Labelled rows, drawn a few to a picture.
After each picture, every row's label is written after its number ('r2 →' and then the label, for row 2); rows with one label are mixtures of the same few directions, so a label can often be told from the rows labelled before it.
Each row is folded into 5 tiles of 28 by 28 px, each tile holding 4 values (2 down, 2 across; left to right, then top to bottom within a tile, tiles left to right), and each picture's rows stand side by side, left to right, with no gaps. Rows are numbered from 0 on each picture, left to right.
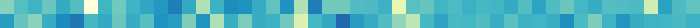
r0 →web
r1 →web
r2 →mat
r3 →mat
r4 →web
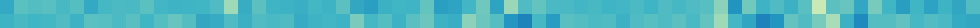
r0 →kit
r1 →web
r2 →web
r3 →kit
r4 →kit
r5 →mat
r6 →mat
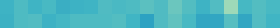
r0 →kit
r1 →web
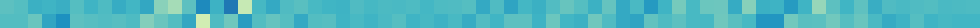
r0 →kit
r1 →web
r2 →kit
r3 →kit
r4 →mat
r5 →mat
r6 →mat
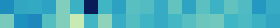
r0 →web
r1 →mat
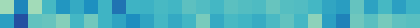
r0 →mat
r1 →kit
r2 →kit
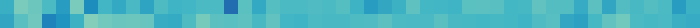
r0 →kit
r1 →web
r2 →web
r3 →mat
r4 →mat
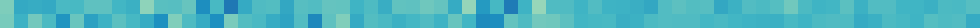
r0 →kit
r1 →mat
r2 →kit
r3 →mat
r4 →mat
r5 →web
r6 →mat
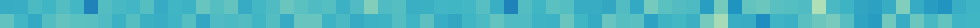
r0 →web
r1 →web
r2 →web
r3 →web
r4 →kit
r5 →mat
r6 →web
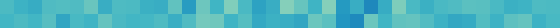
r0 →web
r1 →mat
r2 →mat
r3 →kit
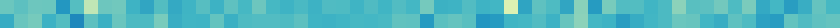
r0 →web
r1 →mat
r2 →mat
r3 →web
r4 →mat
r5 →mat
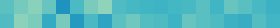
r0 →web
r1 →kit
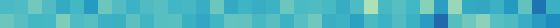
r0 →web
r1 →kit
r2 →web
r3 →mat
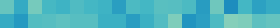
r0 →mat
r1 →kit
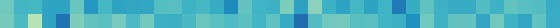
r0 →kit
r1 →web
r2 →mat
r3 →kit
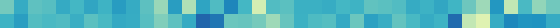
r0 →mat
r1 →mat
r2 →kit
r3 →kit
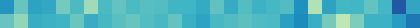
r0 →mat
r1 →kit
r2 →mat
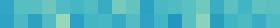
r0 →kit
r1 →kit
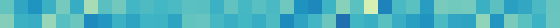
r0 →kit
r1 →kit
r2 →web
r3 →kit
